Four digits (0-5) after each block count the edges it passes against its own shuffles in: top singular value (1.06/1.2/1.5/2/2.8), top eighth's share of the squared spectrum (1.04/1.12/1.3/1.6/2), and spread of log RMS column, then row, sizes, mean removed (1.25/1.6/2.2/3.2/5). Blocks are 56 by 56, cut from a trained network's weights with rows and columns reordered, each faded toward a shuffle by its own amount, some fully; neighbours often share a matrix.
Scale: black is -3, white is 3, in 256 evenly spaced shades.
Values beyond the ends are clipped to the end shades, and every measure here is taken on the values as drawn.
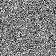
0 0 0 0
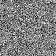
0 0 0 0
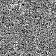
2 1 0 0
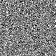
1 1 0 1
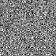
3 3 2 2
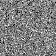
2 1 0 0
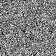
0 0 0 0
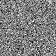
0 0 0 0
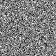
1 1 0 0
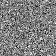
0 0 0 0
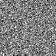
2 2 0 0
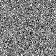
1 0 0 0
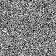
0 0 0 0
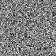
3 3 0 1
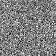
2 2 0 0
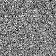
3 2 0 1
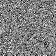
1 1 0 0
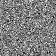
1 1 0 0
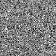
3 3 1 1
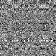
4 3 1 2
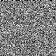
3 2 0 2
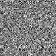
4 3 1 2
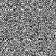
4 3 1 2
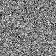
1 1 0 0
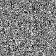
1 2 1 1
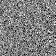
2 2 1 0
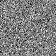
1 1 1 0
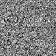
3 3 0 1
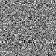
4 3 1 2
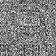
4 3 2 2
